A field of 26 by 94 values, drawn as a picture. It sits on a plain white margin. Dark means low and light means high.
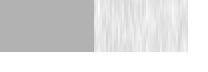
It is made of 1 by 2 panels. Panel 1,1: high, flat. Panel 1,2: very high, streaked downward, faint in contrast.
